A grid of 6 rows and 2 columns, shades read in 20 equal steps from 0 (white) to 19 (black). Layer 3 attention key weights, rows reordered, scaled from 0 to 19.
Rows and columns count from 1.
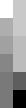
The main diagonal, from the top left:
0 4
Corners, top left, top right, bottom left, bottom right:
0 4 10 19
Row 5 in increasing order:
10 12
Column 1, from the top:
0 6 7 9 10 10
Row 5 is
10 12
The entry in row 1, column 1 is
0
